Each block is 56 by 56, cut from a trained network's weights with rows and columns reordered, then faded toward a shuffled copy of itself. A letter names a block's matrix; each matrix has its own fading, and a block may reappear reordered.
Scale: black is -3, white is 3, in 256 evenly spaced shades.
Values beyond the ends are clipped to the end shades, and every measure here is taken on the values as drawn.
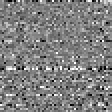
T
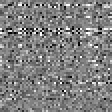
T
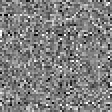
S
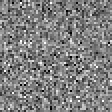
S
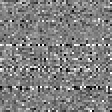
T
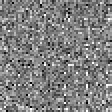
S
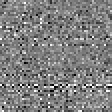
T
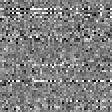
T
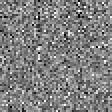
S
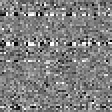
T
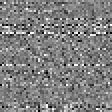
T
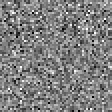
S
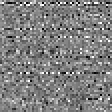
T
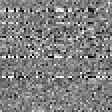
T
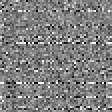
T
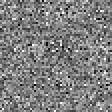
S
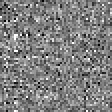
S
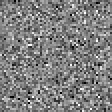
S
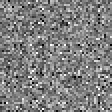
S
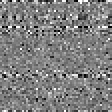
T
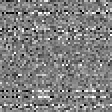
T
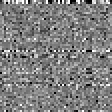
T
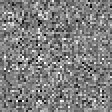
S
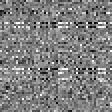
T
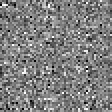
S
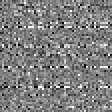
T
